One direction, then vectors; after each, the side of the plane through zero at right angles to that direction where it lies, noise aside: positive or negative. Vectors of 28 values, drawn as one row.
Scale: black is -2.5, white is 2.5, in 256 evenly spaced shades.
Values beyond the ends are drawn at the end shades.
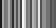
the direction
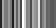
positive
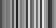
positive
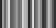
positive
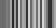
positive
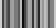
negative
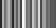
positive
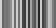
negative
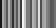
positive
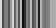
negative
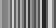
negative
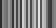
positive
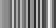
negative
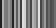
positive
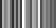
positive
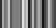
positive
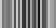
negative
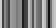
negative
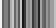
negative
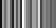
positive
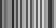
positive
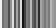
negative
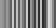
negative
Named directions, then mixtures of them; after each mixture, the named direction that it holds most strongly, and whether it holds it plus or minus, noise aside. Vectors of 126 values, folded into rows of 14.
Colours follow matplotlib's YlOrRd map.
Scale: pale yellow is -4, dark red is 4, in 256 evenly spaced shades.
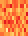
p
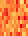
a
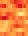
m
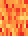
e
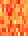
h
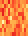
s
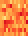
m, minus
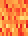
e, plus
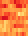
m, plus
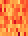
h, minus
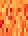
s, minus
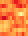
m, plus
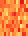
a, minus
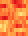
m, plus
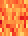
e, minus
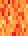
s, plus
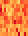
h, minus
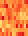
e, plus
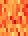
h, minus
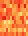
m, plus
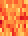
e, minus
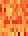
h, minus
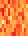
s, plus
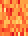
h, plus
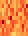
s, minus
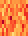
s, minus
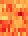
m, minus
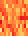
e, minus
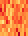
h, minus
